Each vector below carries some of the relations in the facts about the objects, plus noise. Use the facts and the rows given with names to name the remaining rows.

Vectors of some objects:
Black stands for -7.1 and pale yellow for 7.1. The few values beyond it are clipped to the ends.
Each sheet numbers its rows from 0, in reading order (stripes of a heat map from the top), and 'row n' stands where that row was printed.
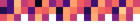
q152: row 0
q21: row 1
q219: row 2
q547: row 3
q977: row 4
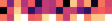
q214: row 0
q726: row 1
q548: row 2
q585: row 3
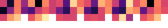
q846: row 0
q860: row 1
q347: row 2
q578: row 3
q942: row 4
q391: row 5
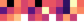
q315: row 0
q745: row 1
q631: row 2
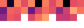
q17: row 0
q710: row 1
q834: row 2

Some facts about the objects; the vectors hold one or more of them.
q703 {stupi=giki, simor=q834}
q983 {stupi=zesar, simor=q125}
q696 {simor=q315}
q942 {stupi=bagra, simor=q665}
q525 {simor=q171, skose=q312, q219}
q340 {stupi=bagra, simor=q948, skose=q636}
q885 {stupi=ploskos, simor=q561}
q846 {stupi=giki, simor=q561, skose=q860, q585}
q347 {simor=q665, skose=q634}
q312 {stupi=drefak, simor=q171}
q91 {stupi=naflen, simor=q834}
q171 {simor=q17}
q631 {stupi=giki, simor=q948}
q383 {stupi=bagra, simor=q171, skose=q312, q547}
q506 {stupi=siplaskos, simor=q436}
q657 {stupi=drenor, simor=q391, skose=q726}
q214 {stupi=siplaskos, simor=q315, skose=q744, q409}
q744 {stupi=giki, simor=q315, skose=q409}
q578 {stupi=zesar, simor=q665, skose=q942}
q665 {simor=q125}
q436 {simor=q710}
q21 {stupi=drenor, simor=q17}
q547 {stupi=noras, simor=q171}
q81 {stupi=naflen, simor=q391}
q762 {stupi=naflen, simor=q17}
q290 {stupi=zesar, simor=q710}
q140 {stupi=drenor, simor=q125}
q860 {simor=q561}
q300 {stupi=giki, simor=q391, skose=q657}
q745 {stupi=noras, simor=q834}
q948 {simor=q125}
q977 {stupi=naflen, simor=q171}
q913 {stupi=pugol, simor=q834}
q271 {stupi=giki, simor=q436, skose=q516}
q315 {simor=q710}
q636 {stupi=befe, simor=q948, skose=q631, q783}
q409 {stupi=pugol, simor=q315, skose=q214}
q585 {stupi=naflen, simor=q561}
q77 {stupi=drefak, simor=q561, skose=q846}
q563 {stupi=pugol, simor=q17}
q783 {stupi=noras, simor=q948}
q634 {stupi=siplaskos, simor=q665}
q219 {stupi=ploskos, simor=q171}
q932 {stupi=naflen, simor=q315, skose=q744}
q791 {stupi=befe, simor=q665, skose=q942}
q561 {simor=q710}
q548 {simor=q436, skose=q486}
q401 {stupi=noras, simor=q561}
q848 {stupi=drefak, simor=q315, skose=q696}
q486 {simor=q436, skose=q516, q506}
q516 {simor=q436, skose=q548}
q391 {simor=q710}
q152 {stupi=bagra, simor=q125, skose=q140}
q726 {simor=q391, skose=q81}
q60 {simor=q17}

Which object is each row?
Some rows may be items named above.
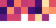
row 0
q525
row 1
q942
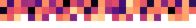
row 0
q932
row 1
q383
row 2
q913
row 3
q401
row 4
q783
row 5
q563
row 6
q409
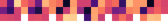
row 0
q347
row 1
q578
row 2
q401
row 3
q219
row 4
q983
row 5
q81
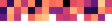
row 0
q312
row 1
q506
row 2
q834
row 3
q340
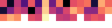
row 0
q657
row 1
q744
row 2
q834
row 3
q125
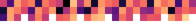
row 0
q219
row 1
q762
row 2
q271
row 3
q506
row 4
q171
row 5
q125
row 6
q932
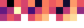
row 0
q703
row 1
q290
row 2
q885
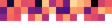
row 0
q60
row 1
q140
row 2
q634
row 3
q91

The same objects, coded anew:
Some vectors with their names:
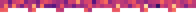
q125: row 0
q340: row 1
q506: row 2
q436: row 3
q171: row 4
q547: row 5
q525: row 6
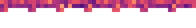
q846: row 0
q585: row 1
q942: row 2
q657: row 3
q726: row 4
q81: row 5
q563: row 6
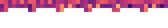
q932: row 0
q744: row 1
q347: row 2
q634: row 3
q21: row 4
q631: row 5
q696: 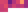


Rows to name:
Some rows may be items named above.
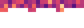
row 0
q125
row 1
q401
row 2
q383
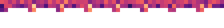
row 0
q409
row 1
q383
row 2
q219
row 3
q383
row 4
q312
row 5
q977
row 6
q913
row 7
q340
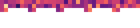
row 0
q547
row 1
q563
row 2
q214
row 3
q783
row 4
q834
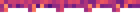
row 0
q762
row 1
q631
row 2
q271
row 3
q983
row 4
q140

